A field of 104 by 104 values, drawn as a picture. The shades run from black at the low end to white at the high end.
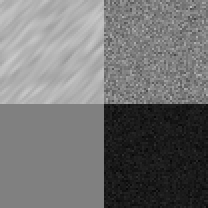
It is made of 2 by 2 panels. Panel 1,1: high, slanting up to the right, faint in contrast. Panel 1,2: middling, fine-grained. Panel 2,1: middling, flat. Panel 2,2: very low, fine-grained, faint in contrast.
